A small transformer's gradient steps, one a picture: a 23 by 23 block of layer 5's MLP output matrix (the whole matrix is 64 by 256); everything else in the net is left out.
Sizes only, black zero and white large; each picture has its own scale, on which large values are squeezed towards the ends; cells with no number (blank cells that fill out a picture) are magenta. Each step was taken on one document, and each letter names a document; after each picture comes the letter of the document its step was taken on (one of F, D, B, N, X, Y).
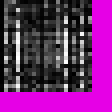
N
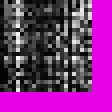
N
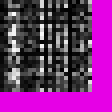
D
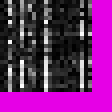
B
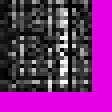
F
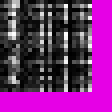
D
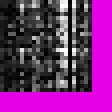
F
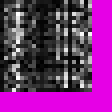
N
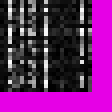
B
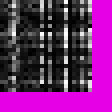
D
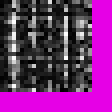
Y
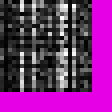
F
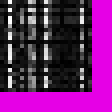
B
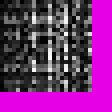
Y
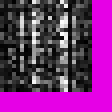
F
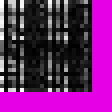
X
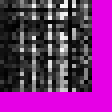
F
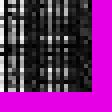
X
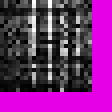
Y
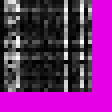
N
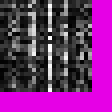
Y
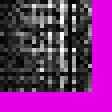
F
